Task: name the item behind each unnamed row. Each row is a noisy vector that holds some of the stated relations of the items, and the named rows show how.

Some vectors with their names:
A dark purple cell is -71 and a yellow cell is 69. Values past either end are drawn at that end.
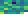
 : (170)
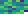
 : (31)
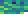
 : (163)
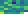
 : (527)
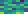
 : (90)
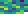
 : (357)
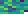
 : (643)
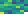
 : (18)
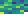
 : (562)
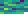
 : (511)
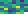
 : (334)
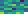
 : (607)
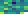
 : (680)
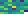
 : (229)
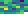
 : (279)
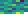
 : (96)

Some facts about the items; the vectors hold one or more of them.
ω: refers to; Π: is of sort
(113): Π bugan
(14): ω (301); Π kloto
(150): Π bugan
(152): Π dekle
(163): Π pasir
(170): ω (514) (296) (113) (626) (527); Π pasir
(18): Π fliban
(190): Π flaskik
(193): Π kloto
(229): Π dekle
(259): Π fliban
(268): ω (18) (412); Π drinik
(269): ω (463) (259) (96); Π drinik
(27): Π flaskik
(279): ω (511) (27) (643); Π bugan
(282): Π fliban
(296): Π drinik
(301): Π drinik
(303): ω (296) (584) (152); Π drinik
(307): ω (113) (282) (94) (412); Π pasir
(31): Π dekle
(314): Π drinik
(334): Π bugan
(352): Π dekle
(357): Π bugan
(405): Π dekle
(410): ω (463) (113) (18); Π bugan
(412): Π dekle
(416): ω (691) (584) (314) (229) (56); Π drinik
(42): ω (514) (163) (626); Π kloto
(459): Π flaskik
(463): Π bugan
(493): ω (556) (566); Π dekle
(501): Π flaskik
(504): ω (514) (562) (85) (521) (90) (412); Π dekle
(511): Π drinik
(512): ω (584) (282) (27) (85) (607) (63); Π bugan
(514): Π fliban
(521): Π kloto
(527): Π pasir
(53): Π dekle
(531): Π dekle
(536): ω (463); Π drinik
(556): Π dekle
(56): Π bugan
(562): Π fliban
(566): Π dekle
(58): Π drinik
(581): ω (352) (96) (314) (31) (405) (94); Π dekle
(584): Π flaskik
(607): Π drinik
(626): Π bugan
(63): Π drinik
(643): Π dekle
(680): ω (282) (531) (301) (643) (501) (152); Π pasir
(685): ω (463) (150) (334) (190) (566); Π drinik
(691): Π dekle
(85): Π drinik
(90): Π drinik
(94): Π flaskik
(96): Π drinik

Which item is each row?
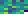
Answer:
(566)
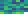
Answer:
(685)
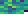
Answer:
(412)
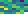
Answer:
(56)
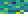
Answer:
(190)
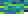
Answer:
(521)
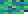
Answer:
(581)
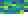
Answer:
(42)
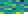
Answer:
(314)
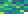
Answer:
(514)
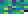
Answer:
(493)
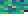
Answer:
(53)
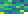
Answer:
(282)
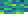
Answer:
(296)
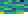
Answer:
(301)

